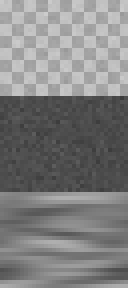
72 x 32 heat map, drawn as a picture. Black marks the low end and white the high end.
It is made of 3 by 1 panels. Panel 1,1: high, checkered. Panel 2,1: low, fine-grained, faint in contrast. Panel 3,1: middling, streaked across.
